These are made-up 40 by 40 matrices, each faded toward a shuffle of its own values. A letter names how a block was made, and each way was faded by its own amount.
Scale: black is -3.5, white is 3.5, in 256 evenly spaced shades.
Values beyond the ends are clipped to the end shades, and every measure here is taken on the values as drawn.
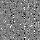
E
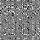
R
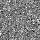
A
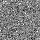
A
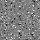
E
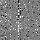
E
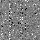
E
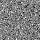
A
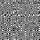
R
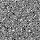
A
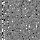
E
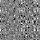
R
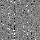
E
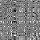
R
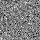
A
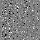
E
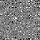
R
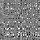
R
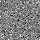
A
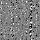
E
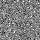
A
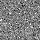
A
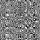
R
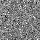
A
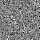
A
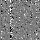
E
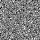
A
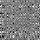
R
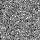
A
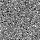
A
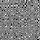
R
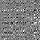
R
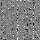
E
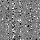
E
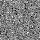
A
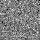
A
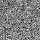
A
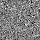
A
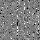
E
